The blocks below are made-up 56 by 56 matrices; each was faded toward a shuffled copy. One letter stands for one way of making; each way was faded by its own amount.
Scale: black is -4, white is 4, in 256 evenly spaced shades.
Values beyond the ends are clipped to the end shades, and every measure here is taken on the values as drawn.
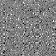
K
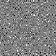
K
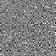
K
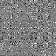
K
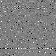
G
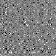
K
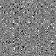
K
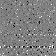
G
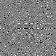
G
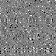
K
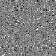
K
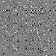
G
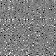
K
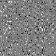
K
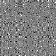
K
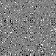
K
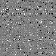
G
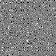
G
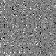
K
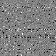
G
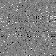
G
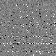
G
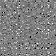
K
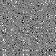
K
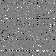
G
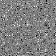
K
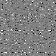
G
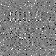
G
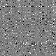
G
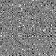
K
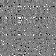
G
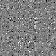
K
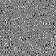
K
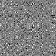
K
